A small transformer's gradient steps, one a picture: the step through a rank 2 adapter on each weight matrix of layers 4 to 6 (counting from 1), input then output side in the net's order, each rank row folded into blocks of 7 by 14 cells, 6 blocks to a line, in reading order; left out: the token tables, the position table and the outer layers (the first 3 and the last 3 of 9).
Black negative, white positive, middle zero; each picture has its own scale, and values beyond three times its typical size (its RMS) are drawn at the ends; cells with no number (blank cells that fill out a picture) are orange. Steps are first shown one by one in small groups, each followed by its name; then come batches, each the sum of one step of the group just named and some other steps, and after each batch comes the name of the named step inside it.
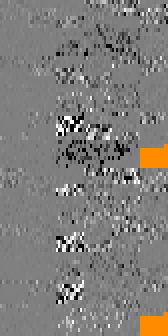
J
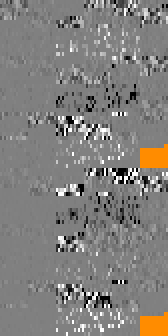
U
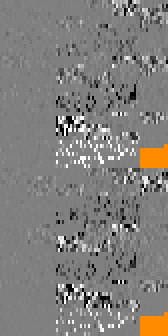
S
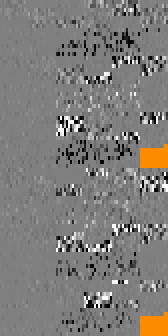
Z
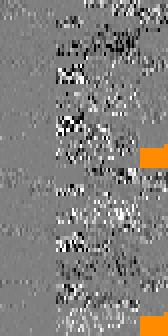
J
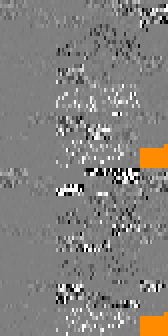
U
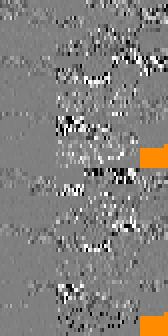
S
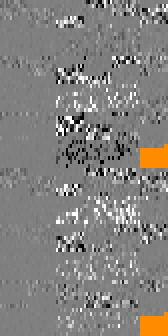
J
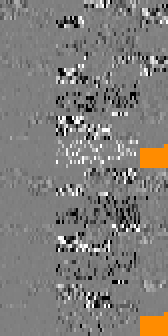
U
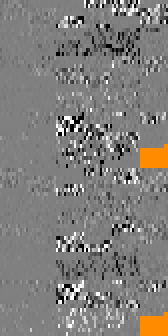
J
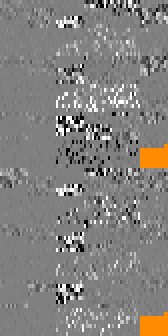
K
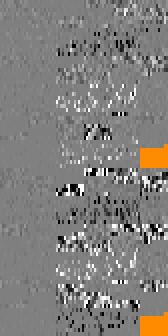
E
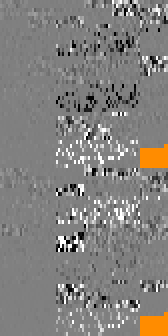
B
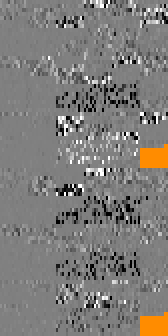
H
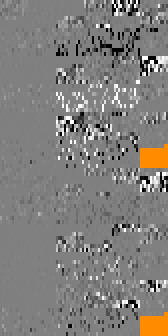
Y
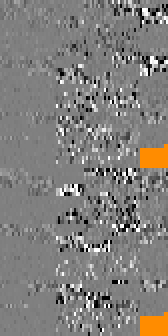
K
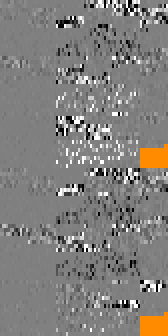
H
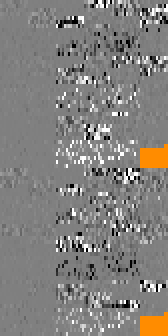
B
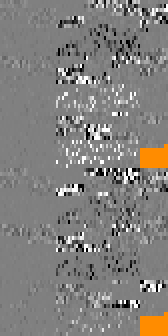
Y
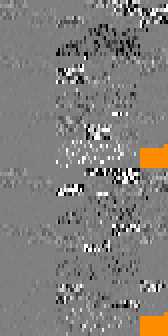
Y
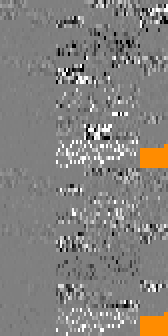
B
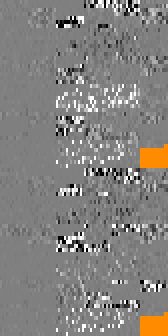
E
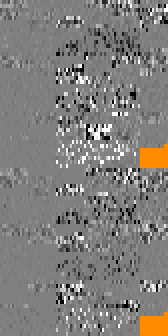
K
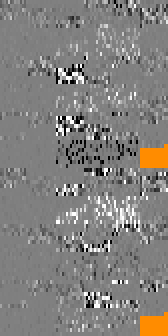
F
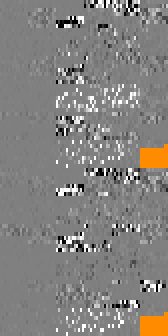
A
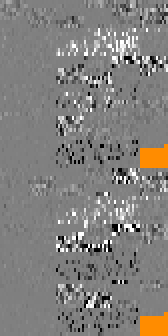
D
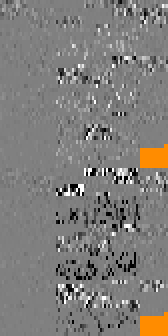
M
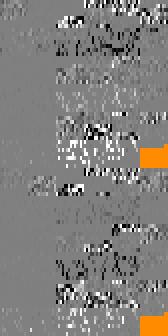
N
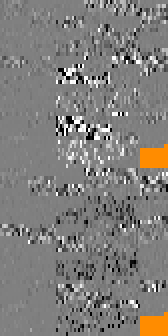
N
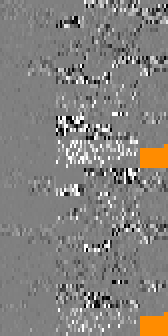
N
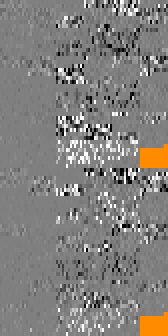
N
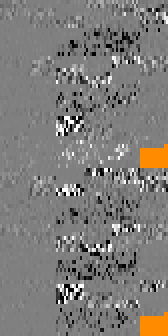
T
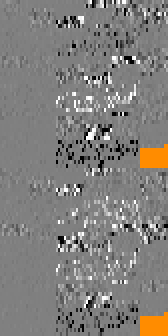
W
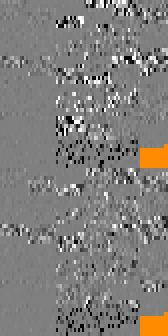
W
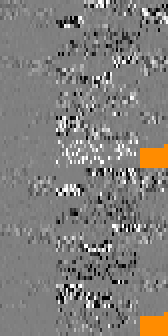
T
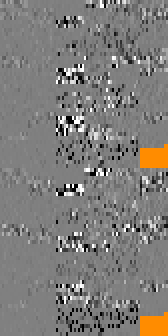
W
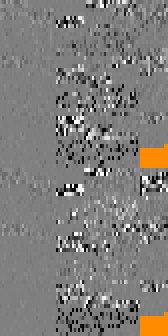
W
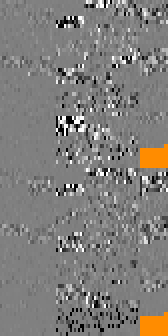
W
